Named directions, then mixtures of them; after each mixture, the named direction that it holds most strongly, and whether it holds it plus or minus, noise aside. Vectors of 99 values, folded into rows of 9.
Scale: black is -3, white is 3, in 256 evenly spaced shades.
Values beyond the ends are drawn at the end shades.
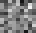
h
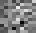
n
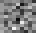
n, minus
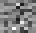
n, minus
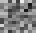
h, minus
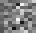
n, plus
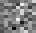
n, plus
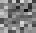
n, minus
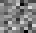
h, plus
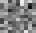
h, minus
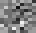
n, minus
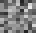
h, plus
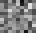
h, plus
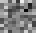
h, minus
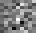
n, plus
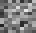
n, plus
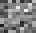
n, plus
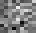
n, plus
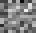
h, plus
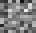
h, plus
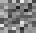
n, minus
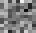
h, minus
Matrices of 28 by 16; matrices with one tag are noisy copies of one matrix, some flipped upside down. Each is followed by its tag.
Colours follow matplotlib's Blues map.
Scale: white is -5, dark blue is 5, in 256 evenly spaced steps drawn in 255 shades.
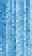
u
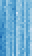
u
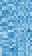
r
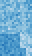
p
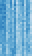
u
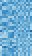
r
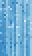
u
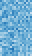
r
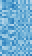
r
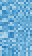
r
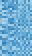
r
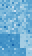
p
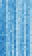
u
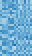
r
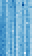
u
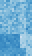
p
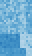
p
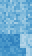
p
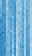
u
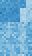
p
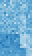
p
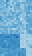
p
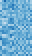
r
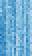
u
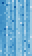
u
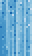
u
